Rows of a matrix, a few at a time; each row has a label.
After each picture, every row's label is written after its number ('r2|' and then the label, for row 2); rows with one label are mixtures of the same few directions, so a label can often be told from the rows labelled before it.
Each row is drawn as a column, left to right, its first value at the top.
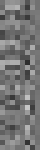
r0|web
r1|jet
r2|jet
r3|jet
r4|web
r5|jet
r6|jet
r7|jet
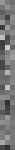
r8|web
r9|jet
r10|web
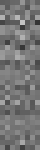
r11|web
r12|jet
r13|web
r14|web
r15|web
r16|jet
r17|jet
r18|web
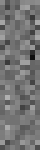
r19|web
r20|jet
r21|jet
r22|jet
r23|jet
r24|jet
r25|web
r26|web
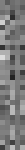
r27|web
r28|web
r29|jet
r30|web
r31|jet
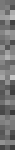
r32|jet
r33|web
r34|jet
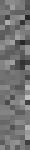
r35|web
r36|web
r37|jet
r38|web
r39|web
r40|jet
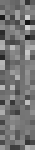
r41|web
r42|web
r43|jet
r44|jet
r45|web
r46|web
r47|web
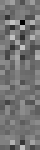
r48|jet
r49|web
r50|web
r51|web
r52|web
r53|web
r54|web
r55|web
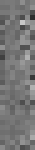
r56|web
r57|web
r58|jet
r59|web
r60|web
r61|web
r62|jet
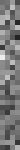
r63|web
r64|jet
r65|jet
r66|web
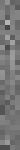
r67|jet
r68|web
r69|web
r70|jet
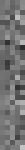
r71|web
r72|web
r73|jet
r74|jet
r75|jet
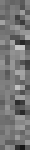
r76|web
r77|jet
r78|web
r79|jet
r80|jet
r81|web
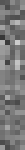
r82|web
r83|jet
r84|web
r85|web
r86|jet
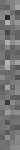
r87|jet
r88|web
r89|jet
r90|jet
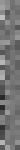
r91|jet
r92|jet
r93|jet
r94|web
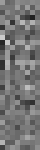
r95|web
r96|web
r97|web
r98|jet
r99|web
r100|jet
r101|web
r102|jet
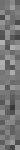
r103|web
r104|web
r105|jet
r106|web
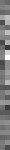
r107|web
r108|web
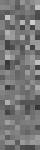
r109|jet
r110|web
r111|web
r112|jet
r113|web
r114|jet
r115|web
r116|jet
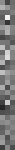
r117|jet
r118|web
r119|jet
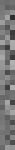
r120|web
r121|jet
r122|web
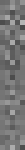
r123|web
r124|web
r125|jet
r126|web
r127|web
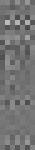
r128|web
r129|web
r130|jet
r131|web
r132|web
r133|web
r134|web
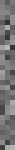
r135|jet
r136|web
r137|jet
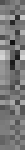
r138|web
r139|web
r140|web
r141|web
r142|web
